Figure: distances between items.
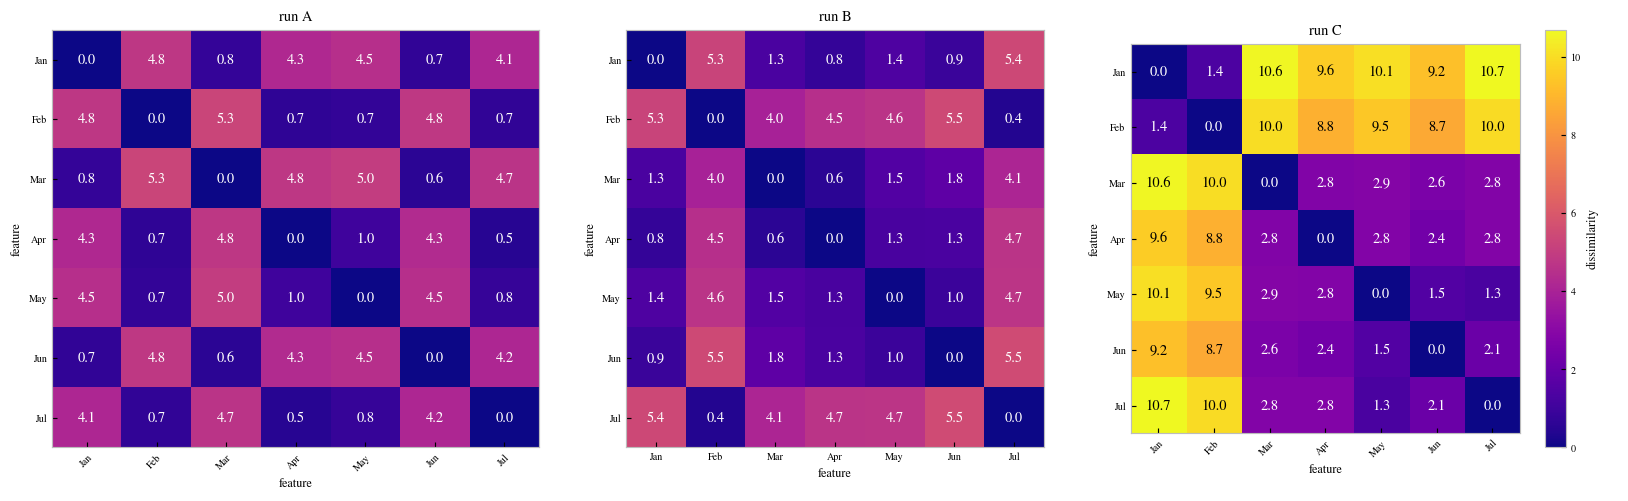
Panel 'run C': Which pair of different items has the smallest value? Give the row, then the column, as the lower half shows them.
Jul, May
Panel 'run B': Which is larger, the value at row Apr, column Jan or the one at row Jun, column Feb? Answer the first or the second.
the second
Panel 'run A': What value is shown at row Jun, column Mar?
0.6
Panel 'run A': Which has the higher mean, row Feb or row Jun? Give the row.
Jun
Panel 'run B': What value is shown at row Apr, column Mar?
0.6
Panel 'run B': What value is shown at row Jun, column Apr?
1.3
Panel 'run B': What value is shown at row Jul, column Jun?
5.5
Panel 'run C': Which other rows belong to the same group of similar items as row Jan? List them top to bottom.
Feb
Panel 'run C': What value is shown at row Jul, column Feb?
10.0
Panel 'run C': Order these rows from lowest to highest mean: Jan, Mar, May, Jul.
May, Jul, Mar, Jan
